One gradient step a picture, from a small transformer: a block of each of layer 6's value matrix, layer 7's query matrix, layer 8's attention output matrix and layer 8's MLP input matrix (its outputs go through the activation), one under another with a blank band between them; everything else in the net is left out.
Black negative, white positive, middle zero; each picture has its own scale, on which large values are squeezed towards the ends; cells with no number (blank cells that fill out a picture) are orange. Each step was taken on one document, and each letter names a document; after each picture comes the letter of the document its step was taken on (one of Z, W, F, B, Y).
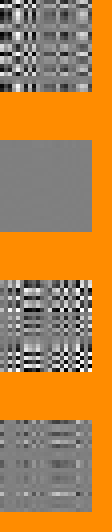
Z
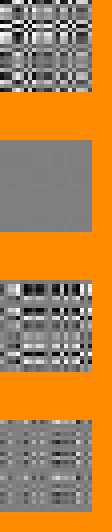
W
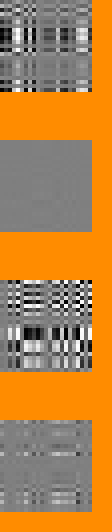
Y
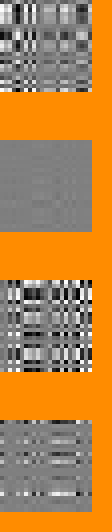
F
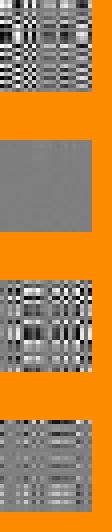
F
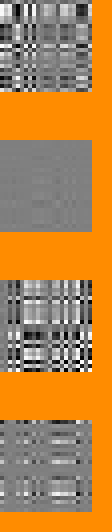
F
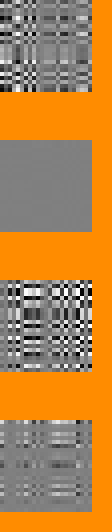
Z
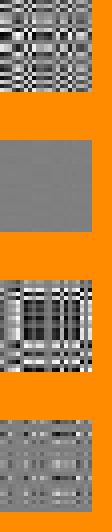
W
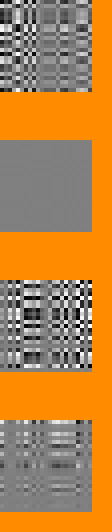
Z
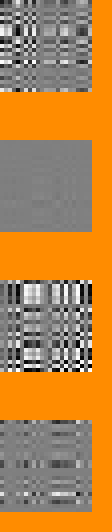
F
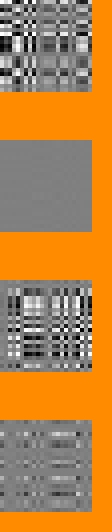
Y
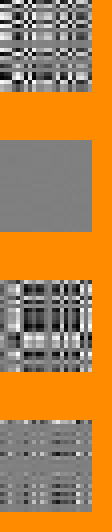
W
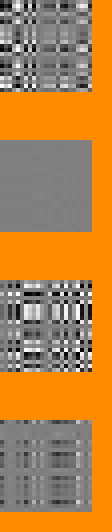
Y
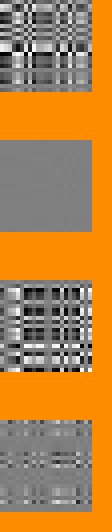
W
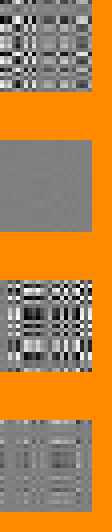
Z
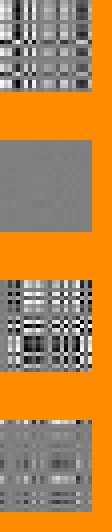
F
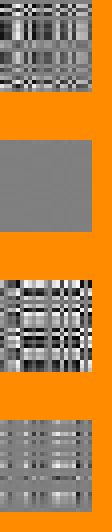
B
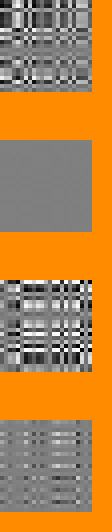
B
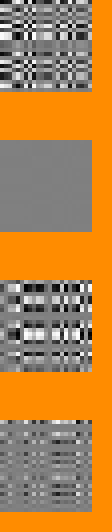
W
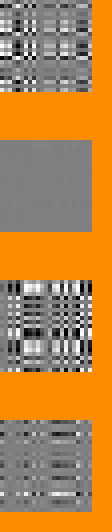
F
